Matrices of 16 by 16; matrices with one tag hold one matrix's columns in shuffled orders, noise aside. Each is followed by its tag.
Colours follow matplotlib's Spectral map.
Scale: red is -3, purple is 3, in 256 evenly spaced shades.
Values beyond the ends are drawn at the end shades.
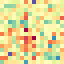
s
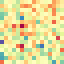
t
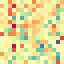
t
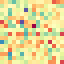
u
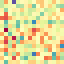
s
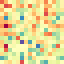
t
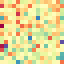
t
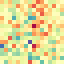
t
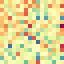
t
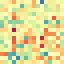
s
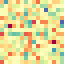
u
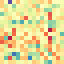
s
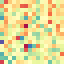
t
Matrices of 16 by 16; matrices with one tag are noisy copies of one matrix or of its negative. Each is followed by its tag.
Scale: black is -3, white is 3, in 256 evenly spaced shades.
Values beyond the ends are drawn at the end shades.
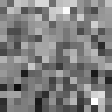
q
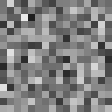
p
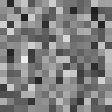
p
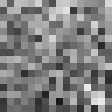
q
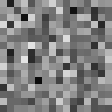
p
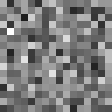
p
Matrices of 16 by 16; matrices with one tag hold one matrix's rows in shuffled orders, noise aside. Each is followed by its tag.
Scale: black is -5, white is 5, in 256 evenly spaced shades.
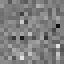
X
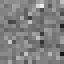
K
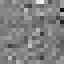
K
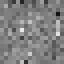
X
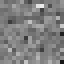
K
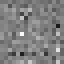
X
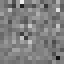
X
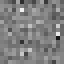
X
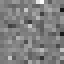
K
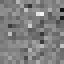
K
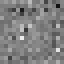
X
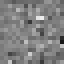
K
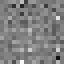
X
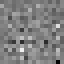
X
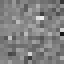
K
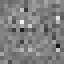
X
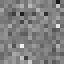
X
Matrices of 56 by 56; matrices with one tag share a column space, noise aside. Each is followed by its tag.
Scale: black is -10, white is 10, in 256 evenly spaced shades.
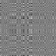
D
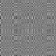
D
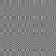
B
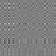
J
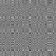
B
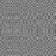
D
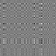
J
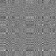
B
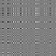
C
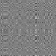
D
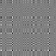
B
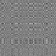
J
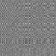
J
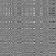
C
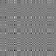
B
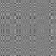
D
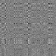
J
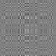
D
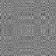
D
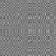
D
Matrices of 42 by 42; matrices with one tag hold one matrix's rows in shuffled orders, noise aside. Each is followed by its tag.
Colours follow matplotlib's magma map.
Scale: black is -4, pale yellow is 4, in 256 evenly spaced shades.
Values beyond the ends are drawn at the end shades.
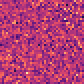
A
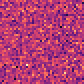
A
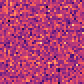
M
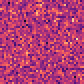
M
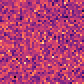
A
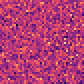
A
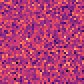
A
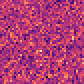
M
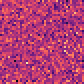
A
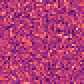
M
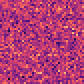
M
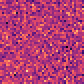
A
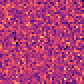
A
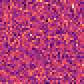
M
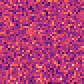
M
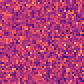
A
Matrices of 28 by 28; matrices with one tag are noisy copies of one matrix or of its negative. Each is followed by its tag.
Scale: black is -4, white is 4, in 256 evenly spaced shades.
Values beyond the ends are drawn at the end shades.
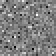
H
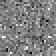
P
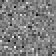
H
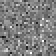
P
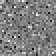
H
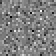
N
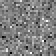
P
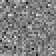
H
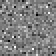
H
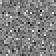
N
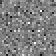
N
